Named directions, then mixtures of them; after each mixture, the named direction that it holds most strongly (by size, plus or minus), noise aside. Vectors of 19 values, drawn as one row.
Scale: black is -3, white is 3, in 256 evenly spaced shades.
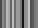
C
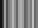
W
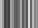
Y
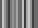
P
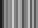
W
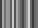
C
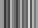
Y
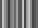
P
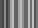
W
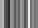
Y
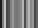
W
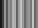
W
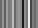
C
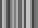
P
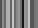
C
